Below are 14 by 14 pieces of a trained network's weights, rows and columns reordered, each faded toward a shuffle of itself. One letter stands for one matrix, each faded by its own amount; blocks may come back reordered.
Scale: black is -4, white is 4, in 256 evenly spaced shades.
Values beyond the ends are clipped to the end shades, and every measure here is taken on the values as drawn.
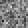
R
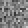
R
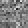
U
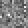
U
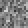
R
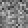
U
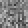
R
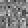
U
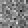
R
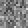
R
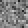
U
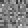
U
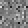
U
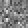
U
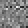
U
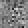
R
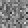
R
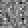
R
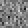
R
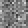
R
